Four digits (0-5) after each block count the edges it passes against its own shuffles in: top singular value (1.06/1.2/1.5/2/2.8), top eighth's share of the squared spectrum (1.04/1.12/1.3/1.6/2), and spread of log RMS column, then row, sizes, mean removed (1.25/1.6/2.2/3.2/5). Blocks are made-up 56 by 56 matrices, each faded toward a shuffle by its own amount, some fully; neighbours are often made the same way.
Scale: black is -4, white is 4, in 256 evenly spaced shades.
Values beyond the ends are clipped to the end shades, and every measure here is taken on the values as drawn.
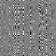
4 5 3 2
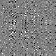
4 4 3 1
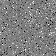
0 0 0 0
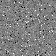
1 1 0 0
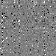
3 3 2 1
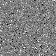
1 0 0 0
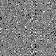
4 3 2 1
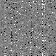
3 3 2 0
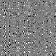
4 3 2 2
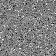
0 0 0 0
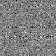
3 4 1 2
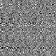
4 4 2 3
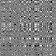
5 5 3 3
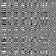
5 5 3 3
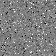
1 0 0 0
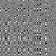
5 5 3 3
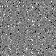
3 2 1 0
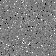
0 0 0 0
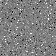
0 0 0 0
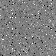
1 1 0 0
